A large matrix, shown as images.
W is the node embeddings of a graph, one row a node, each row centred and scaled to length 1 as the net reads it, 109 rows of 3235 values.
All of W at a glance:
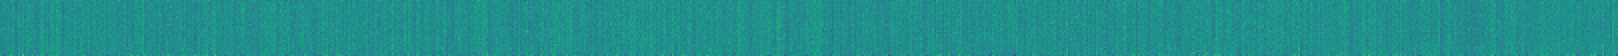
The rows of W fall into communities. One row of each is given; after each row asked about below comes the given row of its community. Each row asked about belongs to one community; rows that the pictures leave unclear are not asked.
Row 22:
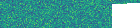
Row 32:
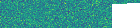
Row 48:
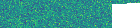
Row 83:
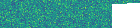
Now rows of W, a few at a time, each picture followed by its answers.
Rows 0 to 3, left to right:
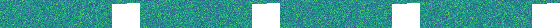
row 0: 83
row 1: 32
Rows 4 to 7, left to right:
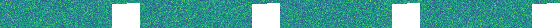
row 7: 22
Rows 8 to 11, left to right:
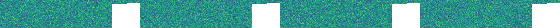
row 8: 83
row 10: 32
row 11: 48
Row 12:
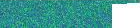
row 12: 48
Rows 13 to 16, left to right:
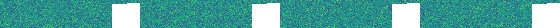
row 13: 22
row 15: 32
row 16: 83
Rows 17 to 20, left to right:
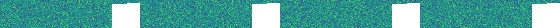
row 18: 22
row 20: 22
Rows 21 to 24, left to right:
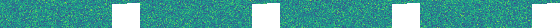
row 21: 83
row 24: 83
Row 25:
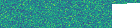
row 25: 22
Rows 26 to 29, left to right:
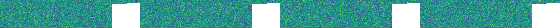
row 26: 48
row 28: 22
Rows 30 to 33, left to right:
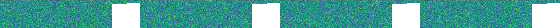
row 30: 22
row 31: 32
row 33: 32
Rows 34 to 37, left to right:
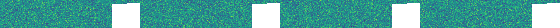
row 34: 48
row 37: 83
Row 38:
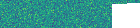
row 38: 22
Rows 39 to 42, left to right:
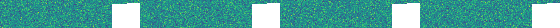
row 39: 32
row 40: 22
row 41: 22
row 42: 83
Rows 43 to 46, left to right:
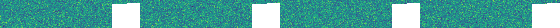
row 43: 48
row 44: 48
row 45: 22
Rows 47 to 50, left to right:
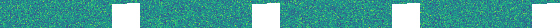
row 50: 22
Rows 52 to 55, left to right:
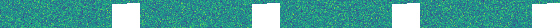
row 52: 48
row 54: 83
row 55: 83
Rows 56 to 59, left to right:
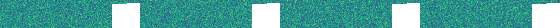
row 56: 32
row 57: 83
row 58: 83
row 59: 83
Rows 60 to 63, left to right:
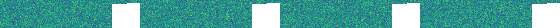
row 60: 22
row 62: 22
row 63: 22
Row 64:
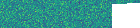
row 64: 83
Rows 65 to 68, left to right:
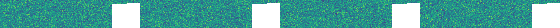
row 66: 48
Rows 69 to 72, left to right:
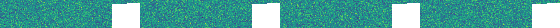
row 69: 48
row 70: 83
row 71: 32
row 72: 48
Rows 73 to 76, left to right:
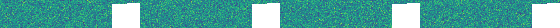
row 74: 83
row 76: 32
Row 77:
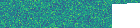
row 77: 48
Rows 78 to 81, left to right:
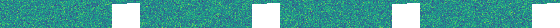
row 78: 83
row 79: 48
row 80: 22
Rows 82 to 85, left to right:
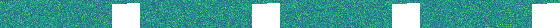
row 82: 32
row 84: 32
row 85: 22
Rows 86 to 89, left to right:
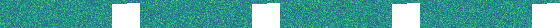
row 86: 83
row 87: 32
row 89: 22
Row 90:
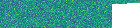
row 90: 48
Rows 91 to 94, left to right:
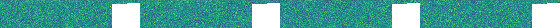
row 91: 83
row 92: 32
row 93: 22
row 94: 22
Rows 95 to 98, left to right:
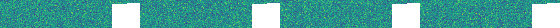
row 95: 32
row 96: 22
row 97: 22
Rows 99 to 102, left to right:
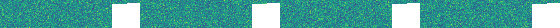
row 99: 32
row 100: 32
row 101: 83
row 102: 32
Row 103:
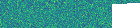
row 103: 32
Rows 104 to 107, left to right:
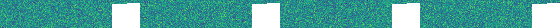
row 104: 22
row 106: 22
